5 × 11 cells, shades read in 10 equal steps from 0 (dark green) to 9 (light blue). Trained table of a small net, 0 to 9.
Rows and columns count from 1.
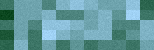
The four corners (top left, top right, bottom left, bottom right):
3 2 2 6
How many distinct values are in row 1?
6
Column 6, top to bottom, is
8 4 7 6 5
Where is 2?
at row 1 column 11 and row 5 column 1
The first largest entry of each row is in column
6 10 4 4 2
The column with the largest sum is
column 4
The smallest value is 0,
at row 2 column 1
